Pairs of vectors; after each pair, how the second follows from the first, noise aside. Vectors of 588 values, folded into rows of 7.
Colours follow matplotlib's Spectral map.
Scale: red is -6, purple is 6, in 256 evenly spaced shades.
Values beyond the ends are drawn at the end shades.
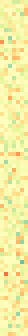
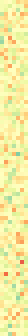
sign-scrambled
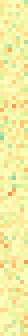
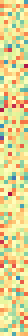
scaled up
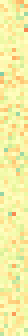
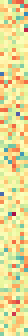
scaled up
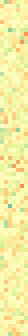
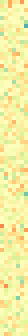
shuffled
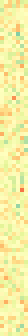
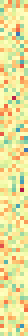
scaled up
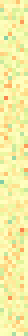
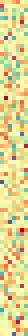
scaled up
